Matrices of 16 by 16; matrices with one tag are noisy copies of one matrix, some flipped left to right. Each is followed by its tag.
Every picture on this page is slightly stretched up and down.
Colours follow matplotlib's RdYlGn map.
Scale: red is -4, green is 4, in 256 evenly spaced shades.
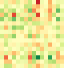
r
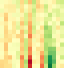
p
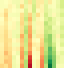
p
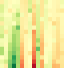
p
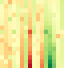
p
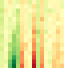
p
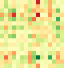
r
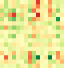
r
